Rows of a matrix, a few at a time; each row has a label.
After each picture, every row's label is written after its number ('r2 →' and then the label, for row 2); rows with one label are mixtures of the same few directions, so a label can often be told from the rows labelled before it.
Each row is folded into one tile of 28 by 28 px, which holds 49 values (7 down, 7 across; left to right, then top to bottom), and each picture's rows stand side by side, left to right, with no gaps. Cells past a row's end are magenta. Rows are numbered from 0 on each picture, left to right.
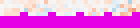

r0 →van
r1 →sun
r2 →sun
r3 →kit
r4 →sun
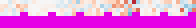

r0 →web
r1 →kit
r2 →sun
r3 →web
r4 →sun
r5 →web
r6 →web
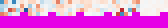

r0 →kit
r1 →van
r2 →kit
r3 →sun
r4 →kit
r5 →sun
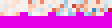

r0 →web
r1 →kit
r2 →web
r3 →kit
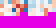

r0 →web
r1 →sun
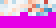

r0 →kit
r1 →sun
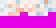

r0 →sun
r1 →sun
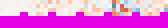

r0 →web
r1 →sun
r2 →kit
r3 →van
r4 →van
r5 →van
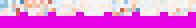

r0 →sun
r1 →sun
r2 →sun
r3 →web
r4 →kit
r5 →sun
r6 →kit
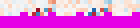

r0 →van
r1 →kit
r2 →sun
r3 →kit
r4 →web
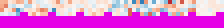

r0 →sun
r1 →van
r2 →kit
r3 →van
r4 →sun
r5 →kit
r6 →kit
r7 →web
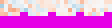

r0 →van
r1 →van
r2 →web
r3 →kit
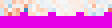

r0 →van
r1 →van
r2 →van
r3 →van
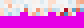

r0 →van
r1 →kit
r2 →kit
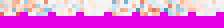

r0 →web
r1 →sun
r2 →web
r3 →van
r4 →kit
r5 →van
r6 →van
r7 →sun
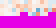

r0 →web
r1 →kit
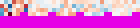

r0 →van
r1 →van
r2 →web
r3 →sun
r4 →sun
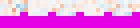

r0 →web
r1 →van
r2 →web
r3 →web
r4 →web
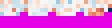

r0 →web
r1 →van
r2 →kit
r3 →van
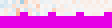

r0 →sun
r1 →van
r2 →sun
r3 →sun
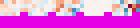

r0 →kit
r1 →web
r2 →sun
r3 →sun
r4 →web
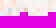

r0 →kit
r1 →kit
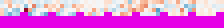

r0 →van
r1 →web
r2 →web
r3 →kit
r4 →sun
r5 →sun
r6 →web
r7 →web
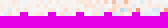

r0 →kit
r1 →sun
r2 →kit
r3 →sun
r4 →kit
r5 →van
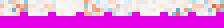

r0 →web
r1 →web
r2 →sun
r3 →van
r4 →web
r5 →kit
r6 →kit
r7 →web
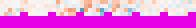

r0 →kit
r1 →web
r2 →van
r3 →sun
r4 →sun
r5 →kit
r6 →sun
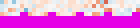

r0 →kit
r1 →web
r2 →web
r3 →sun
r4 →van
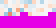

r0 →kit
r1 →kit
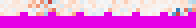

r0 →web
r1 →sun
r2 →web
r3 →van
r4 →kit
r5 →kit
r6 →kit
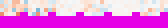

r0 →web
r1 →kit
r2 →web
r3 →sun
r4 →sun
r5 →kit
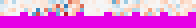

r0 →kit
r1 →kit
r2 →van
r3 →web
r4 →kit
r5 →kit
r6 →van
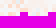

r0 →sun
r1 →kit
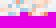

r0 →sun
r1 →web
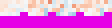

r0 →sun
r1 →sun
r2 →web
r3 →sun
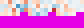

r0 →web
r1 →van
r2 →van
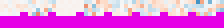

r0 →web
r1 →kit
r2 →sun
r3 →van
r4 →sun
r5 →van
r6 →web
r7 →kit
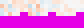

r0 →van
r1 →van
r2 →van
